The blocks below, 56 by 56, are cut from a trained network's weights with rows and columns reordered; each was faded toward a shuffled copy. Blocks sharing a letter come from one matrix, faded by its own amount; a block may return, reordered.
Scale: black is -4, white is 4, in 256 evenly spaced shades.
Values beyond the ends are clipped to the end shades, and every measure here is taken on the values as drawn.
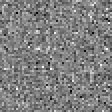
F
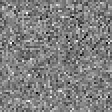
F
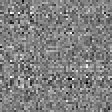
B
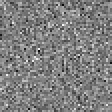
F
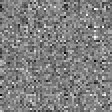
B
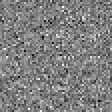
F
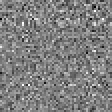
B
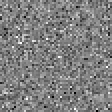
F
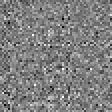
B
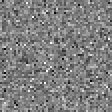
F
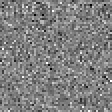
F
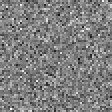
F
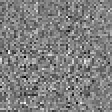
B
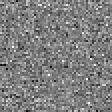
F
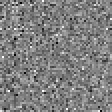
F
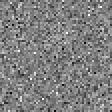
F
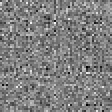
B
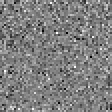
F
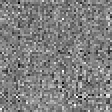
B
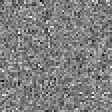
F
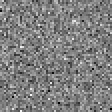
F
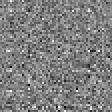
B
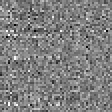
B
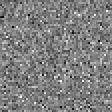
F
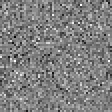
F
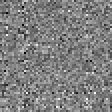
B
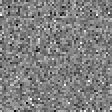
F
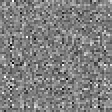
B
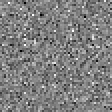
F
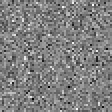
F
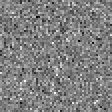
F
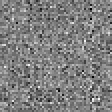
B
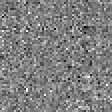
F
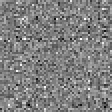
B
